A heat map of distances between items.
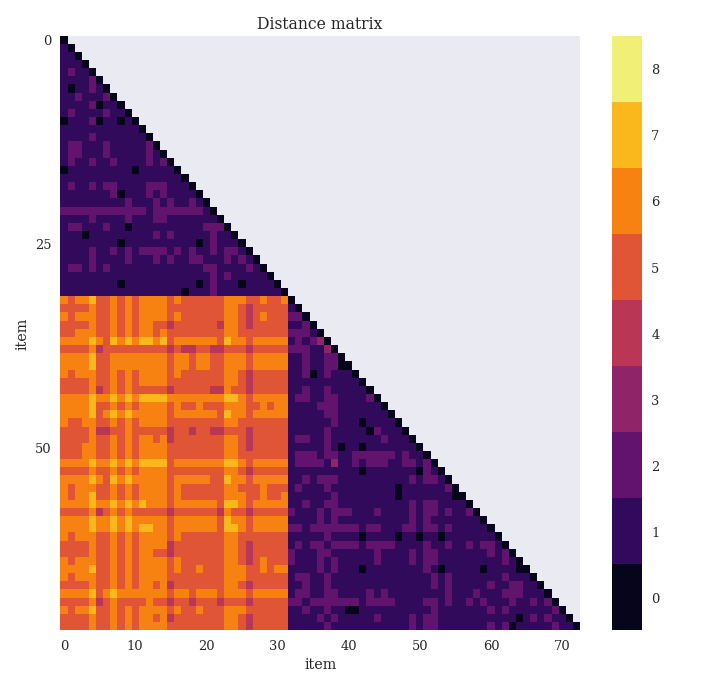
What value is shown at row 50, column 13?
6
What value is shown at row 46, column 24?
6
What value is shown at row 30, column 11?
1
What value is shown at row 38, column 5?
4
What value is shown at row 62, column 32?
1
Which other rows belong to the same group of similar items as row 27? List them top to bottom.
0, 1, 2, 3, 4, 5, 6, 7, 8, 9, 10, 11, 12, 13, 14, 15, 16, 17, 18, 19, 20, 21, 22, 23, 24, 25, 26, 28, 29, 30, 31
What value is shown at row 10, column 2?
1
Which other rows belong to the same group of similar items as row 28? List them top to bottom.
0, 1, 2, 3, 4, 5, 6, 7, 8, 9, 10, 11, 12, 13, 14, 15, 16, 17, 18, 19, 20, 21, 22, 23, 24, 25, 26, 27, 29, 30, 31
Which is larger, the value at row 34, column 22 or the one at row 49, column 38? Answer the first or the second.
the first
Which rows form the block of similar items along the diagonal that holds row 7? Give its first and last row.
0 to 31
